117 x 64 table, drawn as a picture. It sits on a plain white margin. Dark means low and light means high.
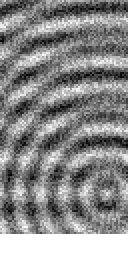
Rings: centred on the bottom right. Slope: none. Stripes: horizontal, repeating 7 times. Histogram: bell-shaped. Average level on the scale: 50%.
